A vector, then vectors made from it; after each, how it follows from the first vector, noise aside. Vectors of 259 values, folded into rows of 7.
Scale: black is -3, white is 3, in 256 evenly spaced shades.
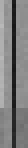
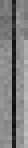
reversed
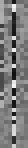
sign-scrambled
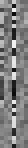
sign-scrambled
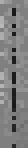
partly zeroed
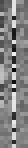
sign-scrambled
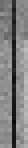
reversed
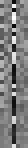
sign-scrambled
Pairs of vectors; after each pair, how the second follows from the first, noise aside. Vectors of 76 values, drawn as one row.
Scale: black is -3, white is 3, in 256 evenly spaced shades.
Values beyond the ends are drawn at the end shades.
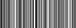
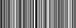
copied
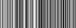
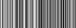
copied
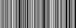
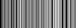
shuffled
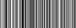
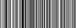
copied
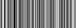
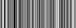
copied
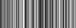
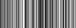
copied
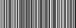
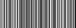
copied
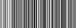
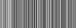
shrunk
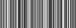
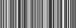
copied
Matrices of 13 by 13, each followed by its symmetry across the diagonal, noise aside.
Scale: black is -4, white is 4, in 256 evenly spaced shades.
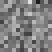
neither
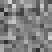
antisymmetric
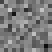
symmetric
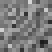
symmetric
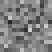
neither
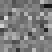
neither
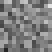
antisymmetric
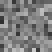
neither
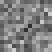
symmetric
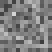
symmetric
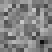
symmetric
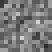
symmetric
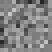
symmetric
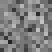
neither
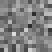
antisymmetric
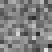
antisymmetric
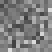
symmetric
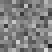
antisymmetric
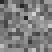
neither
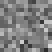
antisymmetric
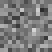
neither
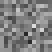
antisymmetric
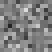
antisymmetric
